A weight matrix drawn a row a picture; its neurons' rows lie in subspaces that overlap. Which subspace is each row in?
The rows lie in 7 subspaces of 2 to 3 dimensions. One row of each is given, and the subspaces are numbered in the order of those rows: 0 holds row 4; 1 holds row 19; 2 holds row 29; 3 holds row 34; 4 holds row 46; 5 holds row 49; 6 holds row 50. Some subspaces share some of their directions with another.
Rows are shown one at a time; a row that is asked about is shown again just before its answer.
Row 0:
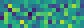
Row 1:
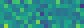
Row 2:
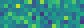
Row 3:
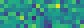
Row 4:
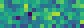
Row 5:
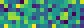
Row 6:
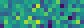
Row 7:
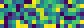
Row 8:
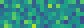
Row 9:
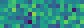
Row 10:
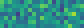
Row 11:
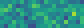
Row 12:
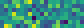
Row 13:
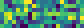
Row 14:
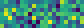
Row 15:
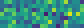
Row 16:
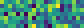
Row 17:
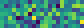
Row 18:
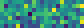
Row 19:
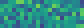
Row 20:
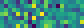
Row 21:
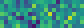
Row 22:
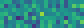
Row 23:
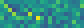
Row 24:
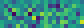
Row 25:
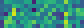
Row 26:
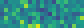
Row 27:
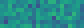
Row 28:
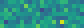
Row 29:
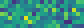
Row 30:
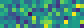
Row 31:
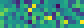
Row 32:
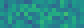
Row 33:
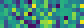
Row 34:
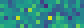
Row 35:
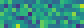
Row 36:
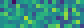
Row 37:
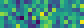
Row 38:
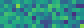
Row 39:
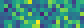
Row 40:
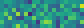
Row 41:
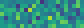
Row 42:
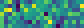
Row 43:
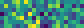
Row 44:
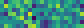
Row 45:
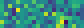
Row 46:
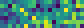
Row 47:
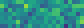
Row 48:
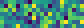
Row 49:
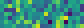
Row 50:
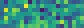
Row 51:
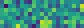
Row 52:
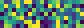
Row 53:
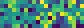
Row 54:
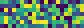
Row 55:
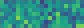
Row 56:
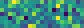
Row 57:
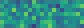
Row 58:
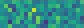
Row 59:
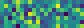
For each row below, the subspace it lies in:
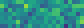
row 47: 0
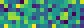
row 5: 1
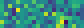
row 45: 5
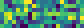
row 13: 0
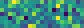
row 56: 2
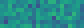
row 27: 6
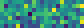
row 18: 0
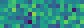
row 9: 2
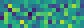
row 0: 5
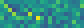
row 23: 5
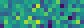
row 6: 6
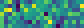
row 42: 5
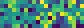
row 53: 3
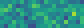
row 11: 1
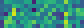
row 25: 5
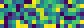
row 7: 0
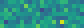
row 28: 6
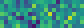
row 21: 6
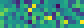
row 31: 3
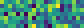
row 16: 4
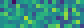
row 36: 2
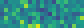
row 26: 6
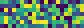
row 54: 6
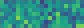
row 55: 3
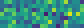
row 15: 5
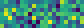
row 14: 0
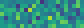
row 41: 3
